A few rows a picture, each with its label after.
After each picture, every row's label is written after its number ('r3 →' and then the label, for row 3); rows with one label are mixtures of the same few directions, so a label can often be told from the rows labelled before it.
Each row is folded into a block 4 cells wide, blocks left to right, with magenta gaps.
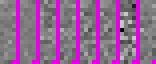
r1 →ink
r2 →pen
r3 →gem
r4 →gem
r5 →pen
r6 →pen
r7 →gem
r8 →gem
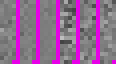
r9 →gem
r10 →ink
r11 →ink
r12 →gem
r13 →gem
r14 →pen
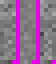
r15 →ink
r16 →pen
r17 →ink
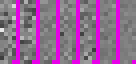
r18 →gem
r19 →gem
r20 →ink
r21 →ink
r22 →ink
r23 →gem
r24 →pen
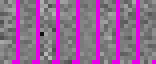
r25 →gem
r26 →gem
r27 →ink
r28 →ink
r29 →pen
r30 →pen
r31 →pen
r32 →pen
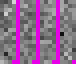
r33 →pen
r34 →pen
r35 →gem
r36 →ink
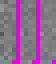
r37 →ink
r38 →ink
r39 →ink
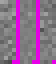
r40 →ink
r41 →pen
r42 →gem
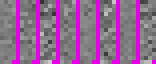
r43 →gem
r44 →gem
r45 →ink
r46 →pen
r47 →pen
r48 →pen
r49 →ink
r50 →ink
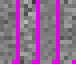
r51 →pen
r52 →pen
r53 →ink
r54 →gem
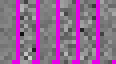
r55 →gem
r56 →ink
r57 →gem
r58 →pen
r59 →gem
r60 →ink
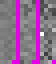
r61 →ink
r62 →pen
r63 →ink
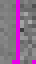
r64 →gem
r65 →gem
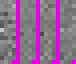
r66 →gem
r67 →ink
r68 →ink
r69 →gem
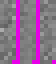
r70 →gem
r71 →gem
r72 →ink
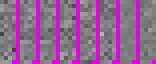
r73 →ink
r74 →gem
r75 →gem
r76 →gem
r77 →ink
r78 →ink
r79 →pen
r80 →pen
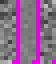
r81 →ink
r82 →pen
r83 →pen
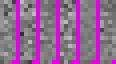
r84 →pen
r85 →ink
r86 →gem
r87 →pen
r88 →ink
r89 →gem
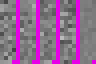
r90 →ink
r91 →gem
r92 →ink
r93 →gem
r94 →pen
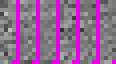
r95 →pen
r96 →ink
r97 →ink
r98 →gem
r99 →gem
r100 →ink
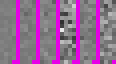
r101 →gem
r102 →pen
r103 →pen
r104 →gem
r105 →gem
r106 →pen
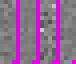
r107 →pen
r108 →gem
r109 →gem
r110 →gem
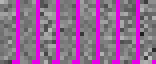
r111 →ink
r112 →pen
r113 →pen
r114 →gem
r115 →ink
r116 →pen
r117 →gem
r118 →ink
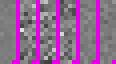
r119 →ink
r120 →gem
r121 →ink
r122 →ink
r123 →pen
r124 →pen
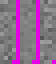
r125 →ink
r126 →pen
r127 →gem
